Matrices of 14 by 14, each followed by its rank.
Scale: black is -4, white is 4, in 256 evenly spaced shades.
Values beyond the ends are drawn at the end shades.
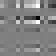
one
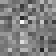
three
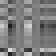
one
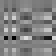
one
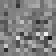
three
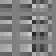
one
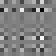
one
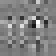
two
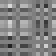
one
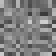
two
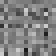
three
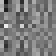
two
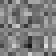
two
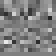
two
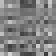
two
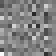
three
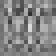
two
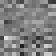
three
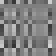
one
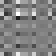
one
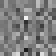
three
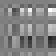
one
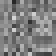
three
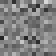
three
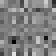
three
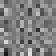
two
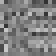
three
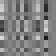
one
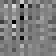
two
